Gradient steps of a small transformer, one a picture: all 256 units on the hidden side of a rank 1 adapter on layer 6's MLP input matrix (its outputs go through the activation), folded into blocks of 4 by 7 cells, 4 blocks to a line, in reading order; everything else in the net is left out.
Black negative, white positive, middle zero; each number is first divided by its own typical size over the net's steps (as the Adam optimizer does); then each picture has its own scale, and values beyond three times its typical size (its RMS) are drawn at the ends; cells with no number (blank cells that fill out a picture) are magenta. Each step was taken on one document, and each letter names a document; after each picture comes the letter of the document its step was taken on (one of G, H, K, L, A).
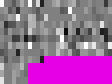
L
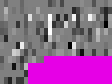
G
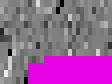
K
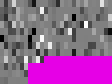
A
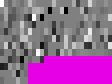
L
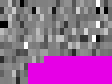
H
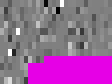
K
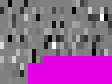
H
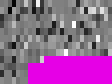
H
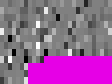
K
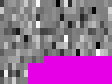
L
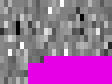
K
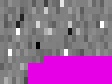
K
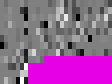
G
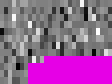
H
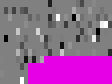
G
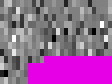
L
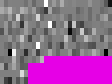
K
